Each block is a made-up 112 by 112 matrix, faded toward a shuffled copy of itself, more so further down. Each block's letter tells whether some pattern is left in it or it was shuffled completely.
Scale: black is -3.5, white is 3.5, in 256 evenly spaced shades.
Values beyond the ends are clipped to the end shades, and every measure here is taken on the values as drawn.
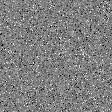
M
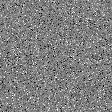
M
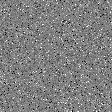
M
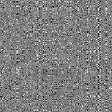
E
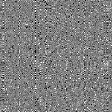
E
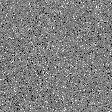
M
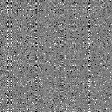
E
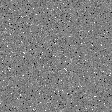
M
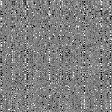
E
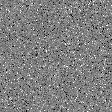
M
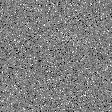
M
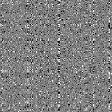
E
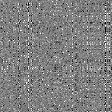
E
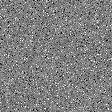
M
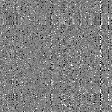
E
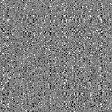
E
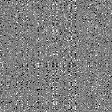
E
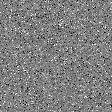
M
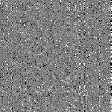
E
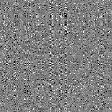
E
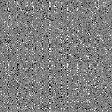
E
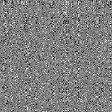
E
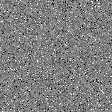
M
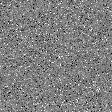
M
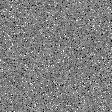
M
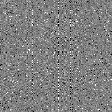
E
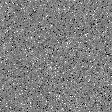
M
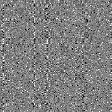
E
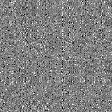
E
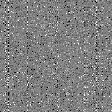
E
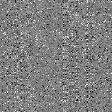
E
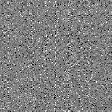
E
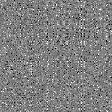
E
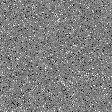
M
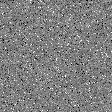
M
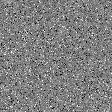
M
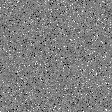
M
